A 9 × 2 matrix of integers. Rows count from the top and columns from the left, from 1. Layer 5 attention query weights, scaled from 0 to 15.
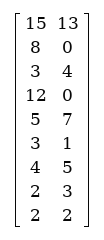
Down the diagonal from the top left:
15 0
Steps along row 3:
up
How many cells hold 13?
1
